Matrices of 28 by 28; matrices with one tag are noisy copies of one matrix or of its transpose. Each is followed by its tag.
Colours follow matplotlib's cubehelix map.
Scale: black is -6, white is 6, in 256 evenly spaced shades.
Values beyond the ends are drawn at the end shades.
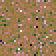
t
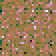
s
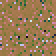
t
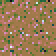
s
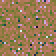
t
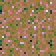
s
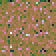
s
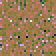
t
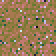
t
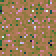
s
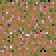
s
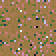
t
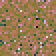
t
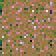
s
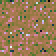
s
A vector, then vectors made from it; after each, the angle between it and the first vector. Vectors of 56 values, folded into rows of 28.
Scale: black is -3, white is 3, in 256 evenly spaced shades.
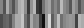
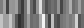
nearly opposite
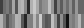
orthogonal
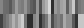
partly aligned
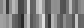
nearly opposite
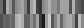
nearly parallel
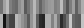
partly aligned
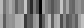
partly aligned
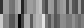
partly opposed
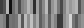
orthogonal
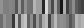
orthogonal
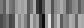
nearly parallel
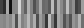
orthogonal
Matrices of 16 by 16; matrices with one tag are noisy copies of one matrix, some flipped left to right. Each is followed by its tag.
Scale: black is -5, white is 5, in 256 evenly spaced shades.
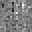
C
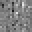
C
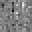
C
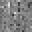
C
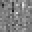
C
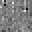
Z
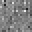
Z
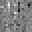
C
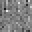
Z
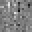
C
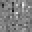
C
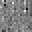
Z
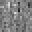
C
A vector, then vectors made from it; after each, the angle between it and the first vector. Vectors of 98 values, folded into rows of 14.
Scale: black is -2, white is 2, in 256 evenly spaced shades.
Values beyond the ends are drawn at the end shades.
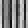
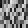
orthogonal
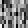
partly aligned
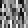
partly opposed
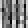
nearly parallel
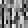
partly aligned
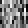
partly opposed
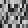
orthogonal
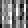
nearly opposite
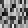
orthogonal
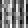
nearly opposite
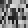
orthogonal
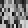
orthogonal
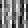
nearly opposite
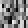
partly aligned
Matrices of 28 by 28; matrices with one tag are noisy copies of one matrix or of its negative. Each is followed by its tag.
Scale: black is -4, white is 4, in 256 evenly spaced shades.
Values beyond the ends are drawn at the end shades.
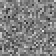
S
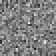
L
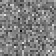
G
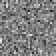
L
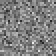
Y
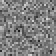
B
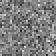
G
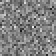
G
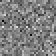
G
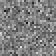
S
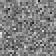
S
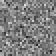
B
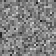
S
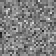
S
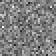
G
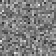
L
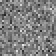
G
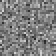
L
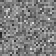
S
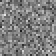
G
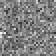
S
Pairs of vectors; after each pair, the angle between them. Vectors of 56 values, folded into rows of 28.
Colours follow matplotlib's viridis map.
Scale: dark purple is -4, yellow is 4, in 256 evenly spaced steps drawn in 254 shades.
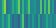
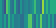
partly opposed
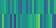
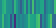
nearly parallel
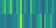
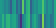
nearly opposite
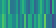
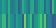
nearly parallel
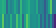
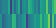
partly opposed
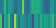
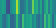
orthogonal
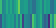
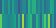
nearly opposite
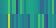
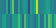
orthogonal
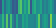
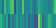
orthogonal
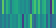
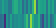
partly aligned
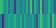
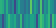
nearly parallel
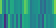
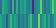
orthogonal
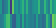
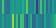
orthogonal
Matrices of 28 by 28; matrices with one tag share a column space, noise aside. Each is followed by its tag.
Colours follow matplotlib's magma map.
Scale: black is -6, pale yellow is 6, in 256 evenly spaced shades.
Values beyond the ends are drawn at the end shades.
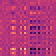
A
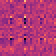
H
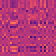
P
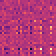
A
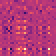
A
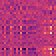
A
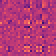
P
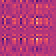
H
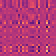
P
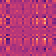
H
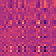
P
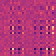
A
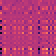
A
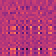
A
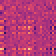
A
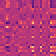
P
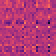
P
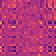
P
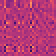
P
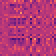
H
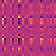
H
